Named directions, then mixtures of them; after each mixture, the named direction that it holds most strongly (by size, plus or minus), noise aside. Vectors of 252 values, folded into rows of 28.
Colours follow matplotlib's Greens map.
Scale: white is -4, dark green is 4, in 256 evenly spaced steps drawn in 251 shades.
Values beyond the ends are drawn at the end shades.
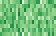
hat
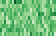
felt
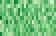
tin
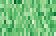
felt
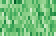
felt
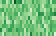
felt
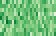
felt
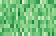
hat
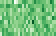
tin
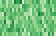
felt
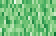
felt
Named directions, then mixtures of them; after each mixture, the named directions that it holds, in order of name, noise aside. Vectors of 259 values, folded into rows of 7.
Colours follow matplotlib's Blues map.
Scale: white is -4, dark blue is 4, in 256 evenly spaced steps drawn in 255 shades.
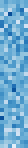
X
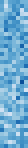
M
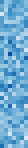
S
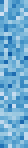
M, S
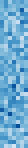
M, S, X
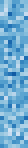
M, S, X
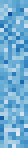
M, X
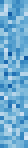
M, S, X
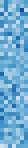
M, S, X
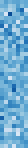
X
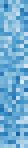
M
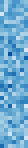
S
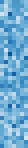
M, S, X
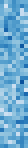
M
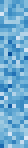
S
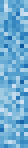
M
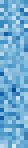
M, S, X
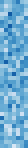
M, S, X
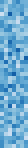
S, X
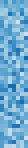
M, S, X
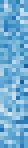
M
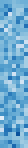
M, X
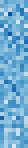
X
